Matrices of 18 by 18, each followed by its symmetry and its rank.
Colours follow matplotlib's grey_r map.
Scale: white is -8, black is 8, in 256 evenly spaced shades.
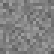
symmetric, full rank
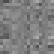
neither, rank three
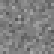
antisymmetric, full rank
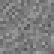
symmetric, full rank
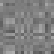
neither, rank two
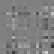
antisymmetric, rank two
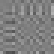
antisymmetric, rank two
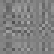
neither, rank two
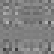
neither, rank two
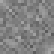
symmetric, full rank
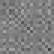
symmetric, rank three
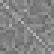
symmetric, full rank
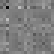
symmetric, rank three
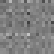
neither, rank three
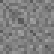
symmetric, rank three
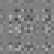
antisymmetric, rank two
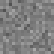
symmetric, full rank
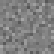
antisymmetric, full rank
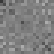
symmetric, rank three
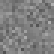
antisymmetric, full rank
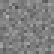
antisymmetric, full rank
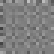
antisymmetric, rank two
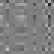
neither, rank two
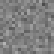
antisymmetric, full rank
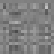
neither, rank three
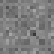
symmetric, rank three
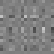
neither, rank two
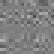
neither, rank three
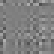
antisymmetric, rank two
